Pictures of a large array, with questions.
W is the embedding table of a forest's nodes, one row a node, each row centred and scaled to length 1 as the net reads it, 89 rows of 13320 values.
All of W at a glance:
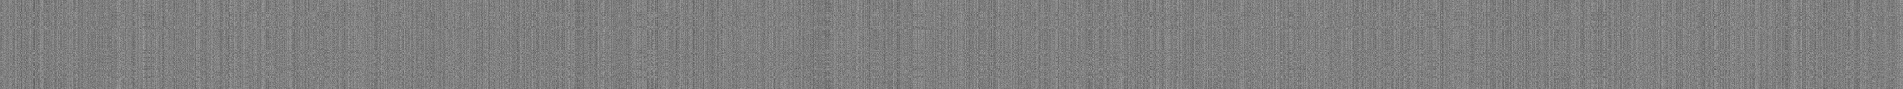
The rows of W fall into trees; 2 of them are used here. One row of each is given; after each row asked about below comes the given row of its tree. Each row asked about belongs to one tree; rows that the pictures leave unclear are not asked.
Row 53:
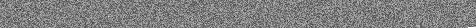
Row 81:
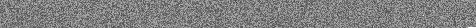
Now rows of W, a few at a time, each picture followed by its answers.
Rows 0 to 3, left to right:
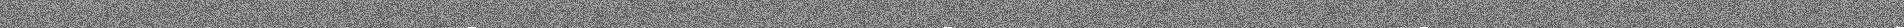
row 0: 81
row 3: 81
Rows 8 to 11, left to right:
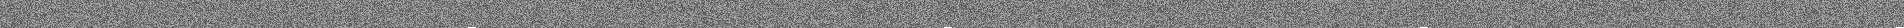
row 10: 81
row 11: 81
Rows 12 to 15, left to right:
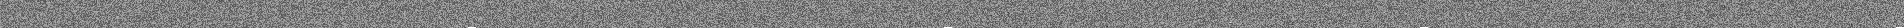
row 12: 53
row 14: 53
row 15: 53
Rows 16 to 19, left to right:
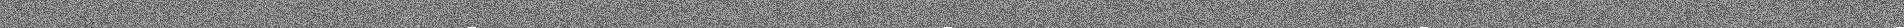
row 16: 53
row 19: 53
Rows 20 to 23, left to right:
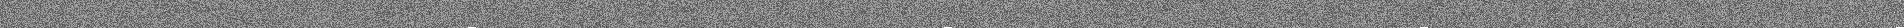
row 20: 81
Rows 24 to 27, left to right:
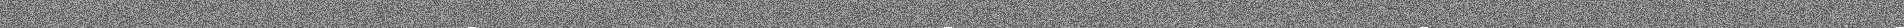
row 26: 53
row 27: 53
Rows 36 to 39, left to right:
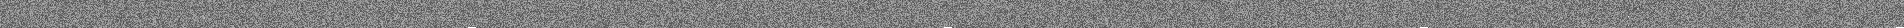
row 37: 81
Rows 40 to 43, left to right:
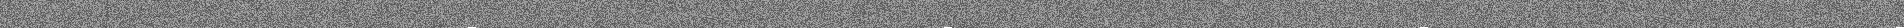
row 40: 81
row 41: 81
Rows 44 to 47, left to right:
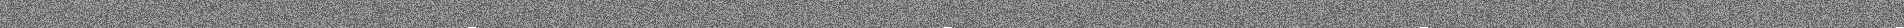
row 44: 81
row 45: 81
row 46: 81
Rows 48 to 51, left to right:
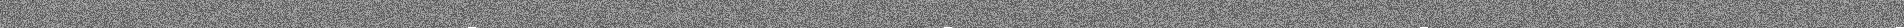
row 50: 53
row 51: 81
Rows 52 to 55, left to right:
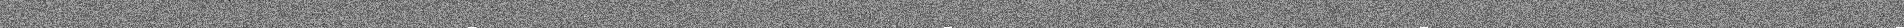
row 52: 53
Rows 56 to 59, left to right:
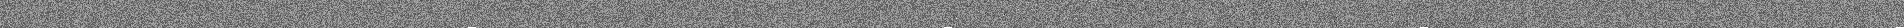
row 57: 53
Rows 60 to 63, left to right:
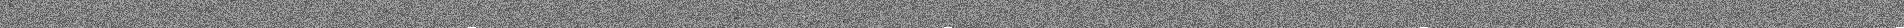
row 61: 53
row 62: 81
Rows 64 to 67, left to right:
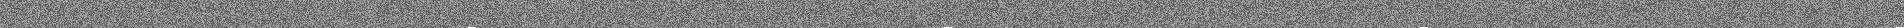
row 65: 81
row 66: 53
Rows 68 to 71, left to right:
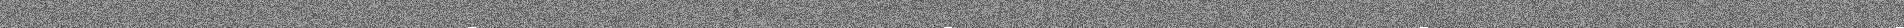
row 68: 53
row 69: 53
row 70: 81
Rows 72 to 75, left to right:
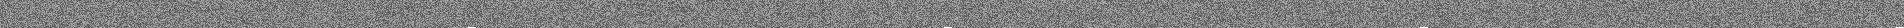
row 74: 81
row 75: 81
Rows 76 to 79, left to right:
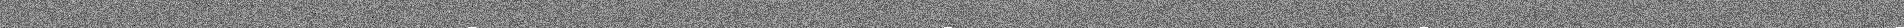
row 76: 53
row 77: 53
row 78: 81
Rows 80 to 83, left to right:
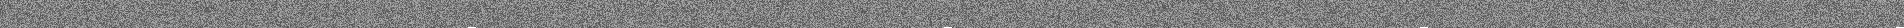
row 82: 81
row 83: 81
